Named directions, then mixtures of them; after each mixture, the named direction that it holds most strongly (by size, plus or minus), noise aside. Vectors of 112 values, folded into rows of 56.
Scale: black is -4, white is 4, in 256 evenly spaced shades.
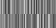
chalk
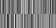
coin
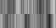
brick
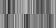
brick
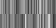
chalk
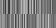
chalk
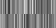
chalk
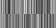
chalk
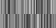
chalk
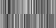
chalk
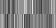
brick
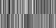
coin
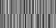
chalk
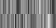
brick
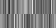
coin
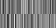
coin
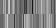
brick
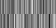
coin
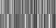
chalk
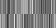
coin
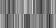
brick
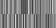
coin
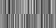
chalk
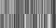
brick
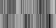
brick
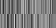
coin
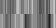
brick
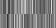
coin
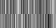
brick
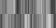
brick
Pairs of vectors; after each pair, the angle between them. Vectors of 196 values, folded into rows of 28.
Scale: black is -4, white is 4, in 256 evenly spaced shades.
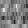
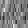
partly aligned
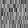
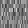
nearly opposite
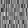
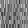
partly opposed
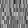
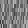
partly opposed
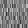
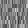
partly aligned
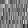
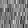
orthogonal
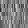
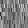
nearly opposite
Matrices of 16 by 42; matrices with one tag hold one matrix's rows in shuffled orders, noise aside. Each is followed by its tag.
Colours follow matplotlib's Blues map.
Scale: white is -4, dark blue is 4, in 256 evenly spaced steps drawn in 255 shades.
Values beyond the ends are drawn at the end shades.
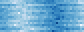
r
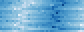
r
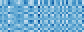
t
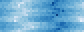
r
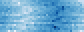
r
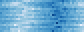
r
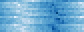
r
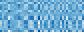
t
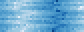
r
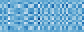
t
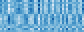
t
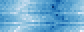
r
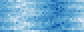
r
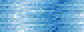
r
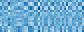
t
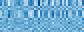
t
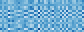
t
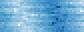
r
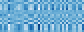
t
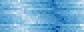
r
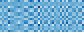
t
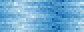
r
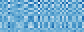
t
